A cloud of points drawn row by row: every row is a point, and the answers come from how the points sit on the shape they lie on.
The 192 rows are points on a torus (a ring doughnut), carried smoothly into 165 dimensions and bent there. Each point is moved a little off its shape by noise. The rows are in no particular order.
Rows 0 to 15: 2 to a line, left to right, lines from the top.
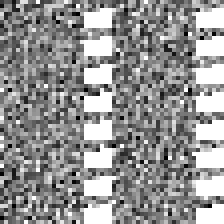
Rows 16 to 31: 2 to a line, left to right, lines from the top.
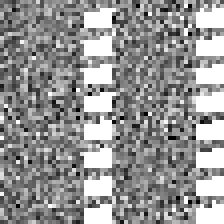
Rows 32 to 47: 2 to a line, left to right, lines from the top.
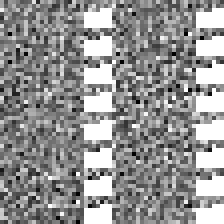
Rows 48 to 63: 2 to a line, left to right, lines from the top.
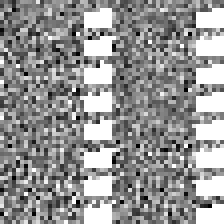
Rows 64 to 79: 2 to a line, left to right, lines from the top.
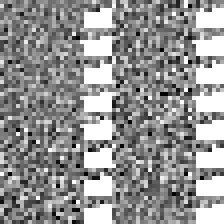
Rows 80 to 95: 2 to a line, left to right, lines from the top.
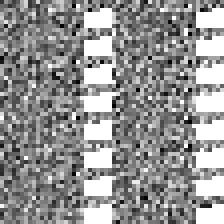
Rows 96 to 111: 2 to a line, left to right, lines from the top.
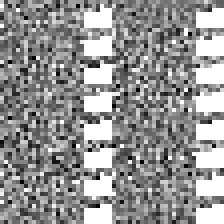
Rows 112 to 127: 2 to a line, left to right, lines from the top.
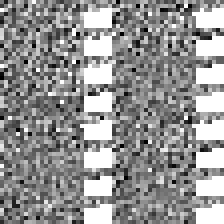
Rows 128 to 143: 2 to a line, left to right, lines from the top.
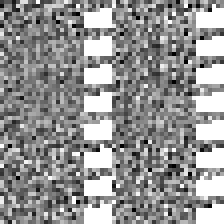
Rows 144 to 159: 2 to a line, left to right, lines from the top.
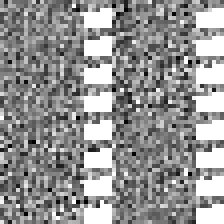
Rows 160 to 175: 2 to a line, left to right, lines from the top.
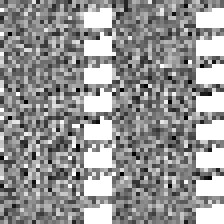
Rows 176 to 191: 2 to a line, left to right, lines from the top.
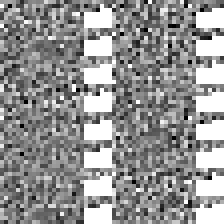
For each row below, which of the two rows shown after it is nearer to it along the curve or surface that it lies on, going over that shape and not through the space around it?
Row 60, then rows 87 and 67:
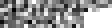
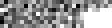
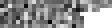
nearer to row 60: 87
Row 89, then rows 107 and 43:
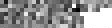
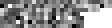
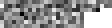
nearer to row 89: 107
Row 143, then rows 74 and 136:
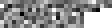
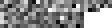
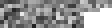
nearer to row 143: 74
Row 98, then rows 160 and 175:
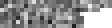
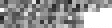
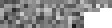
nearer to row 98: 175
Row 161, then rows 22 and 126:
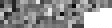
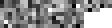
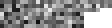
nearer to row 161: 22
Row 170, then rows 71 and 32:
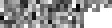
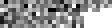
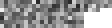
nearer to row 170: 71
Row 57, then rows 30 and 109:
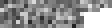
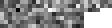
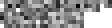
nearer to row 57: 30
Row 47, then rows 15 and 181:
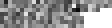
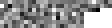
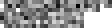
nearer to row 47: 181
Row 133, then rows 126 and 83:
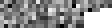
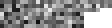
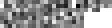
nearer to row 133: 126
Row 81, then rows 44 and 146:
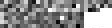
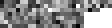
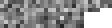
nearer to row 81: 44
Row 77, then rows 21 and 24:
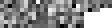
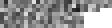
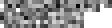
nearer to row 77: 24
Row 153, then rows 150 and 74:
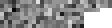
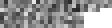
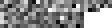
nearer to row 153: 74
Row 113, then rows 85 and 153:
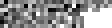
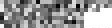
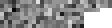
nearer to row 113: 85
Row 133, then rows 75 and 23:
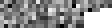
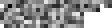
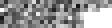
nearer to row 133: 75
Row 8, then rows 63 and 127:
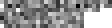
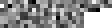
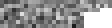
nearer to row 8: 63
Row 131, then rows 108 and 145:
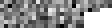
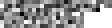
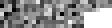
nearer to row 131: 145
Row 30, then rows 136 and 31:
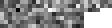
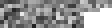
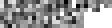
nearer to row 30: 136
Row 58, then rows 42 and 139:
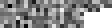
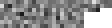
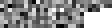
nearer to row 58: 139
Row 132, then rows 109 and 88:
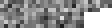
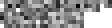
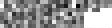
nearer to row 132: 109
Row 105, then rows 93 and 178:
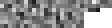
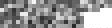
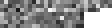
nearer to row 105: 178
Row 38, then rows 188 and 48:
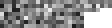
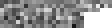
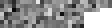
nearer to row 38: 188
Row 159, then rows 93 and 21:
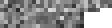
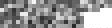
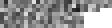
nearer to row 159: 93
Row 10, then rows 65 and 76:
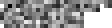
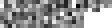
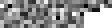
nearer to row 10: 76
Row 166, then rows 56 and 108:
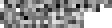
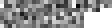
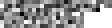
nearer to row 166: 108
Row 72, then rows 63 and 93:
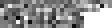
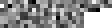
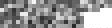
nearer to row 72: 93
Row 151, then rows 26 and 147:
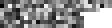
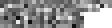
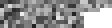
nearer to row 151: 26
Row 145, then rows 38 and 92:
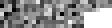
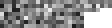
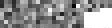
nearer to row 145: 92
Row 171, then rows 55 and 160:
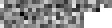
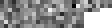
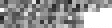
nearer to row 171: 160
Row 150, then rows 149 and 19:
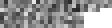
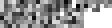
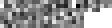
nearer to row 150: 19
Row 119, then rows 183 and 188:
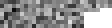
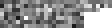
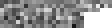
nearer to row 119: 188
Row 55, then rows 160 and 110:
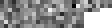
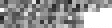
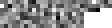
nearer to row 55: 110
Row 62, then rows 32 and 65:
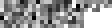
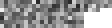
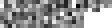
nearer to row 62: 65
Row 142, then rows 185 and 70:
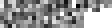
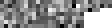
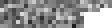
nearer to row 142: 70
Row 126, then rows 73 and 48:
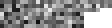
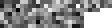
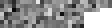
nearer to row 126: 73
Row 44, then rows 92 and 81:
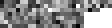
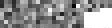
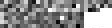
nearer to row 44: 81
